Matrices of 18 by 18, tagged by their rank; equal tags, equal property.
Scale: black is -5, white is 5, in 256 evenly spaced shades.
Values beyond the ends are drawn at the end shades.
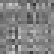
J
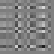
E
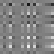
E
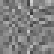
J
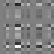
E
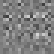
J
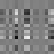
E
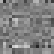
J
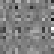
J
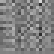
J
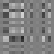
E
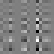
E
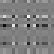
E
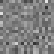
J
